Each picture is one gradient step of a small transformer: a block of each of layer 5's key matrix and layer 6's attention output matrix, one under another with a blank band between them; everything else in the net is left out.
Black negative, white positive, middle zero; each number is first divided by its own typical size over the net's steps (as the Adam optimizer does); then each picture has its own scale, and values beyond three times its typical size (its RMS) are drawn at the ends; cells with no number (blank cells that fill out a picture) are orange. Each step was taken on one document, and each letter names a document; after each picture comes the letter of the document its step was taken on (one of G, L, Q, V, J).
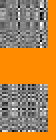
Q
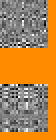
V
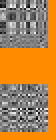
Q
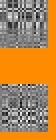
Q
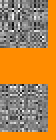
Q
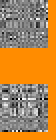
Q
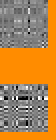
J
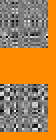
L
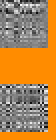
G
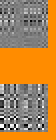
L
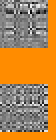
G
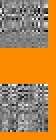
V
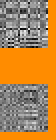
G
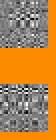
V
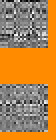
G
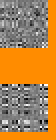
V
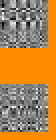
Q
